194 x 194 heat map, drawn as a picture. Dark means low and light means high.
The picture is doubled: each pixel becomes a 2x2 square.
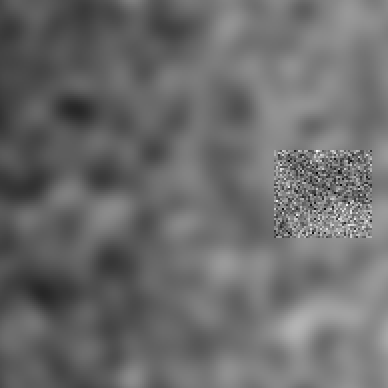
Slope: up to the right. Odd rows or columns: none. Roughest part: middle right. Odd patch: rougher, in the middle right.
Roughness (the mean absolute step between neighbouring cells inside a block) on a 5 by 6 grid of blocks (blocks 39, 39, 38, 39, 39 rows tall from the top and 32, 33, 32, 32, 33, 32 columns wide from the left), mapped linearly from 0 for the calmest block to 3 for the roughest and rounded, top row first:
000000
000000
000033
000000
000000
